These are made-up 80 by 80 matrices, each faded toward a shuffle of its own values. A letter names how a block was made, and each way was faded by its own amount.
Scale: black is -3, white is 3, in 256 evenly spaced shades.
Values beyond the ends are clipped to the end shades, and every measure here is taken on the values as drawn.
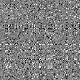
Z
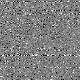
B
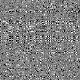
Z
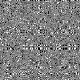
Z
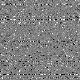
B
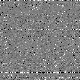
B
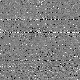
B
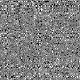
Z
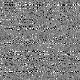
B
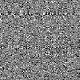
Z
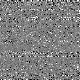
B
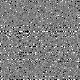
B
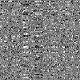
Z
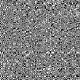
Z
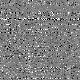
B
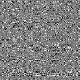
Z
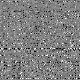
B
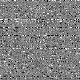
B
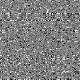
Z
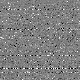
B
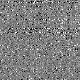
B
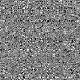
Z
